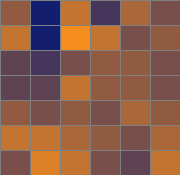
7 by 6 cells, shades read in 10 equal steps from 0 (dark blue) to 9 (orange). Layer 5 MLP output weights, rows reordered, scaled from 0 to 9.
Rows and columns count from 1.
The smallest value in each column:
3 0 4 2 3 4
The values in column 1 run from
3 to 7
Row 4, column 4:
5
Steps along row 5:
down up down up down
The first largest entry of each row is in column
3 3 4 3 5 1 2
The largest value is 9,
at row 2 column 3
